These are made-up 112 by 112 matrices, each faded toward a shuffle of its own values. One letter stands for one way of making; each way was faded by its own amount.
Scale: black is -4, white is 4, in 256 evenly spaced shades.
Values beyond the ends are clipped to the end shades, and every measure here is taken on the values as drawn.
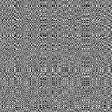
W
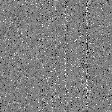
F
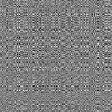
W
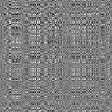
W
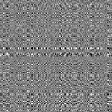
W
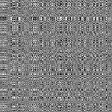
W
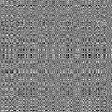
W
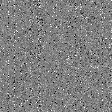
F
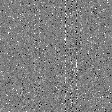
F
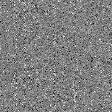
F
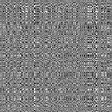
W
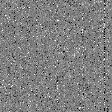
F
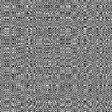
W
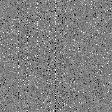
F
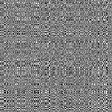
W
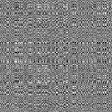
W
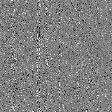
F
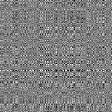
W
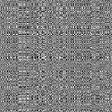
W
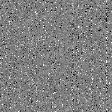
F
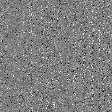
F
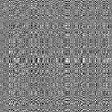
W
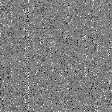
F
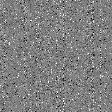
F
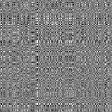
W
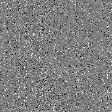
F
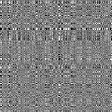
W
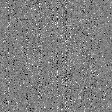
F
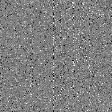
F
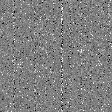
F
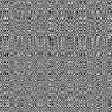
W
